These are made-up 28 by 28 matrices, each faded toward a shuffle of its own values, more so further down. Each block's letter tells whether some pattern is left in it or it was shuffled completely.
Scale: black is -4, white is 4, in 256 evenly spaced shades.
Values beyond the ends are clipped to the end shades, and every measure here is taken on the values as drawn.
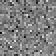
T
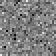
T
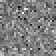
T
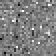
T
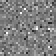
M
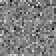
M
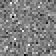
T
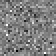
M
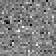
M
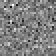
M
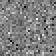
T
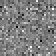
M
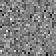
T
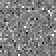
T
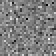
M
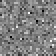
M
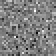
T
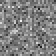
T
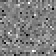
M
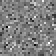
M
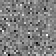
M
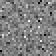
T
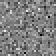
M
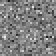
T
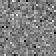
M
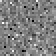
T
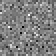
T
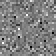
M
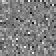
M
